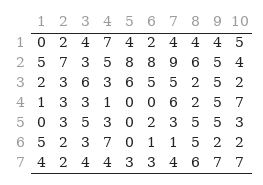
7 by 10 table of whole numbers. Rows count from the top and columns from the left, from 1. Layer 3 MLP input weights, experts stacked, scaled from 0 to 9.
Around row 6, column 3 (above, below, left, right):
5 4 2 7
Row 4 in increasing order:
0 0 1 1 2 3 3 5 6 7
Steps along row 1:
up up up down down up same same up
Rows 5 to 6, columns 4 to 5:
3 0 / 7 0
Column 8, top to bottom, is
4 6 2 2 5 5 6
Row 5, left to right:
0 3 5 3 0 2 3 5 5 3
